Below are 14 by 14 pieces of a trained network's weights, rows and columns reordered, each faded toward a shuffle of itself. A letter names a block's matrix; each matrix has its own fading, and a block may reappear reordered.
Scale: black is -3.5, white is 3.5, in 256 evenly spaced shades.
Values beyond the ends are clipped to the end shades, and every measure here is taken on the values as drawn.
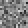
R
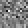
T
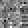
T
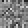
R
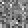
R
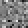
T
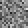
R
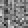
R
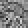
R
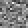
R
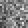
R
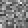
R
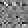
T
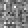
R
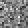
R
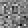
T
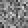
R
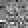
T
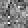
T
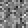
R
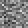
R
